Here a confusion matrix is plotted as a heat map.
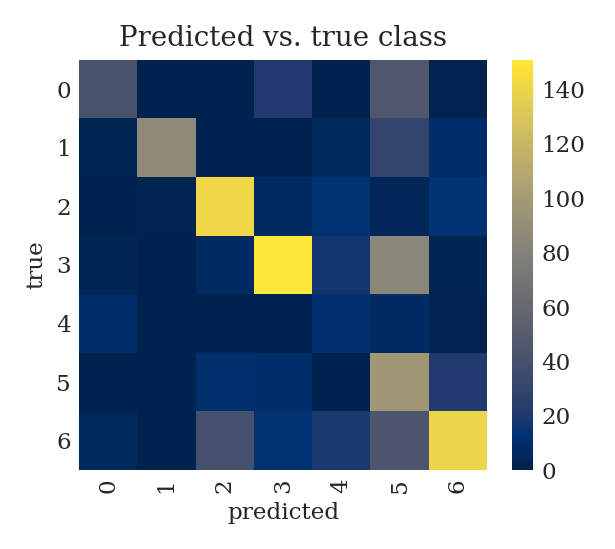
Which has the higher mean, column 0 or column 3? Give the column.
3
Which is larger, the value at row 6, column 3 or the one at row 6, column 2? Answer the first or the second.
the second
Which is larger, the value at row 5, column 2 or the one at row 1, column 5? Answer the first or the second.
the second
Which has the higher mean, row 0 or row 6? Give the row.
6
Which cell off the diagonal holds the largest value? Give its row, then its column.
3, 5
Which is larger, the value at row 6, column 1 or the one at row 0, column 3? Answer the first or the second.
the second
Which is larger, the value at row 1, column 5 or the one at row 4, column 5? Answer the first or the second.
the first
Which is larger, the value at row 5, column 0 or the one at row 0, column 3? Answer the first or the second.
the second
